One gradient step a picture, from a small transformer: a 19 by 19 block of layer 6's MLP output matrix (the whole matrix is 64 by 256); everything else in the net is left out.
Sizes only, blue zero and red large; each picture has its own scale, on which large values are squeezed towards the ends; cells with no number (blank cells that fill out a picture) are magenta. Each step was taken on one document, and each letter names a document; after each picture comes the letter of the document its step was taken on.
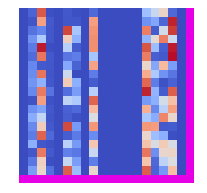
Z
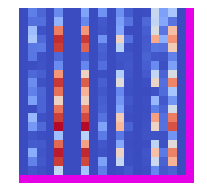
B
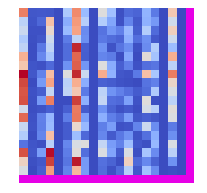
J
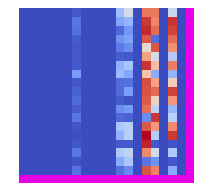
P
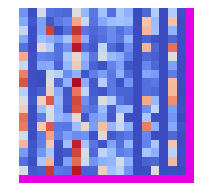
J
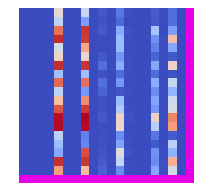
B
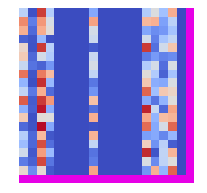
Z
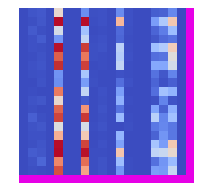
B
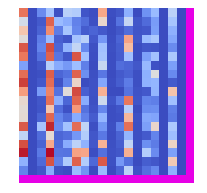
J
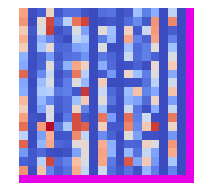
J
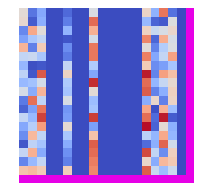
Z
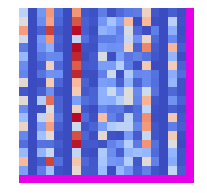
J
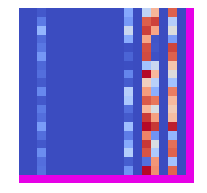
P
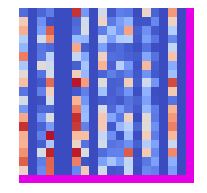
J
